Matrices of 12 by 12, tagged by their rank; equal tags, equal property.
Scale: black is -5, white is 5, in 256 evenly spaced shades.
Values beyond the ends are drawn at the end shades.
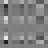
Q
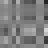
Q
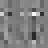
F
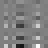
Q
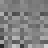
F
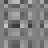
Q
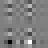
Q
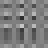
Q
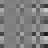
Q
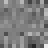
F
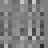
F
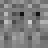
F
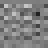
F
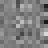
F
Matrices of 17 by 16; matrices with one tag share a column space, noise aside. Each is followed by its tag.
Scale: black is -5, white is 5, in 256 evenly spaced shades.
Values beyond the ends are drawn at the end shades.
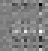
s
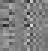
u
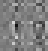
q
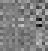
u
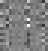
u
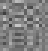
u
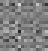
s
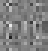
q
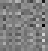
u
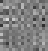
u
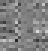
s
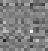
s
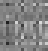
q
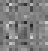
q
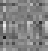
q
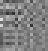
u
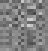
u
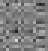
s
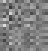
u
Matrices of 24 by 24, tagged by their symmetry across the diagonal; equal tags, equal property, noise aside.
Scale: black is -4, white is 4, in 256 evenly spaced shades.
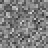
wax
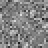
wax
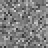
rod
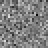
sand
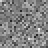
wax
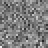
sand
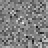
wax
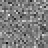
sand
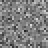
rod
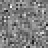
rod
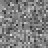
rod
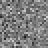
sand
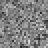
wax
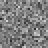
sand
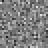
rod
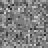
rod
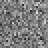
sand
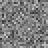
wax
